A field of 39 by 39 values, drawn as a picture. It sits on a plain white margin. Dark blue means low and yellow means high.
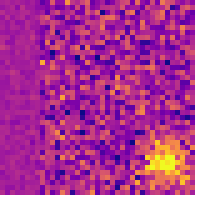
The left part is calmer, up to a seam about 20% of the way across. Neither half mirrors the other. A single bump stands in the bottom right. There are no regular stripes. The bottom right is the ninth with the highest average. No single row or column stands out from its neighbours.
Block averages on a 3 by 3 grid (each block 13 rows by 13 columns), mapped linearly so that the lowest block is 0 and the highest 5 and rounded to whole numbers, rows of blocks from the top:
000
000
005
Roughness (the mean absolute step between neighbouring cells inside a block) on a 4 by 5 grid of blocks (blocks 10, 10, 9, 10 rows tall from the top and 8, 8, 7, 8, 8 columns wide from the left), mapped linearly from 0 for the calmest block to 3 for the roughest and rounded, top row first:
0 2 2 2 2
0 2 2 2 2
0 2 2 2 2
0 2 2 3 2
